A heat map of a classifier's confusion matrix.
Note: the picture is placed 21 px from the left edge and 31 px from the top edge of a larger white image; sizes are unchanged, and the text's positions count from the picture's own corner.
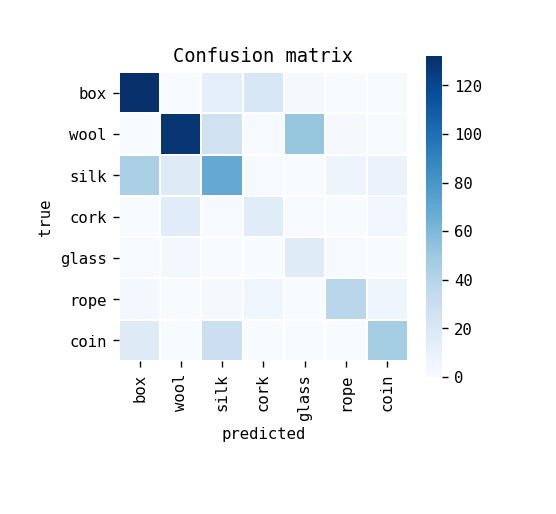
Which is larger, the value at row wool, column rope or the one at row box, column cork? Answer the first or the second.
the second
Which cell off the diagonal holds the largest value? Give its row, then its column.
wool, glass
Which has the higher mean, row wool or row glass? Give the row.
wool
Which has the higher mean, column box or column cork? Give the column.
box
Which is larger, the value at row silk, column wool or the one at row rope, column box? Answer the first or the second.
the first
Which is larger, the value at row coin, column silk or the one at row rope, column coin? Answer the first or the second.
the first
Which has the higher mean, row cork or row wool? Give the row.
wool
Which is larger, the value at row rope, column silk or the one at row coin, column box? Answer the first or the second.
the second
